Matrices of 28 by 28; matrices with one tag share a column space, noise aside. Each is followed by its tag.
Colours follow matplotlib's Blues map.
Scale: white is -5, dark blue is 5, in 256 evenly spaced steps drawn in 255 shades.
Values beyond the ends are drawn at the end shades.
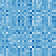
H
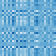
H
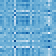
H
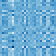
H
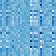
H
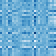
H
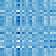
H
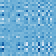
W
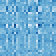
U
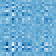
W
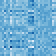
H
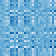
H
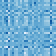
H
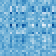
U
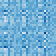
H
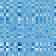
W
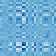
W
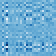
W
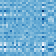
W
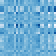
U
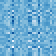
H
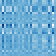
U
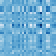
U
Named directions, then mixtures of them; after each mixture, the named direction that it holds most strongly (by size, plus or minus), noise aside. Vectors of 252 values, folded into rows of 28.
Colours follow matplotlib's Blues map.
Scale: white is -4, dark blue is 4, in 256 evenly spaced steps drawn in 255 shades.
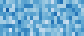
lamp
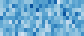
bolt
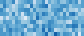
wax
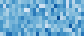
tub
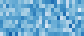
tub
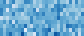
wax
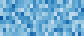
wax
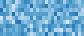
wax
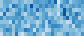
bolt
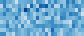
tub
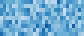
bolt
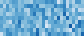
tub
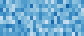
lamp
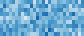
wax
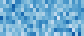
wax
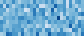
tub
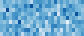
bolt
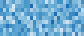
lamp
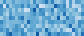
tub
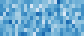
bolt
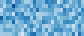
wax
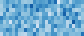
bolt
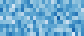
lamp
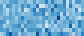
tub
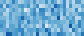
tub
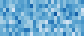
lamp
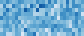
tub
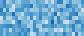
lamp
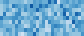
bolt
